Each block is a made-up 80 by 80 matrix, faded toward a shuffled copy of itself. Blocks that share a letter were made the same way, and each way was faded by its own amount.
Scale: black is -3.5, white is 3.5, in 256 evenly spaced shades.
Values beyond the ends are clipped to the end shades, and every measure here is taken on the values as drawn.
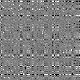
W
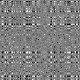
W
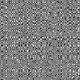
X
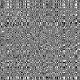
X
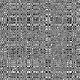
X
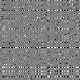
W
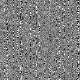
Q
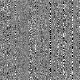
Q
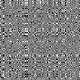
X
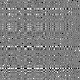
W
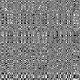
X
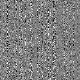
Q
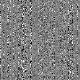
Q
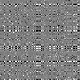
W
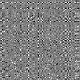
X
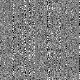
Q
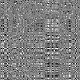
X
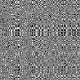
X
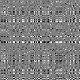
W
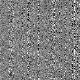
Q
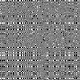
W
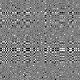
W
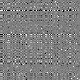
W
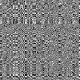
X
